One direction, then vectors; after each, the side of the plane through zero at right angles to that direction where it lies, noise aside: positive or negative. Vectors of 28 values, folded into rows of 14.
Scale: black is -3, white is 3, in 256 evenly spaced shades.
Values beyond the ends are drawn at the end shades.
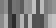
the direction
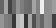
positive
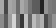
negative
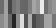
positive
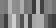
negative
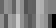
negative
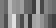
negative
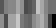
negative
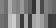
negative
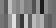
negative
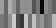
negative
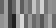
positive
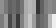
positive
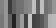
positive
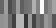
positive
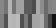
negative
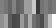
positive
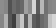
positive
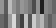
negative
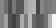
positive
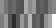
positive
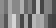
negative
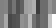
positive
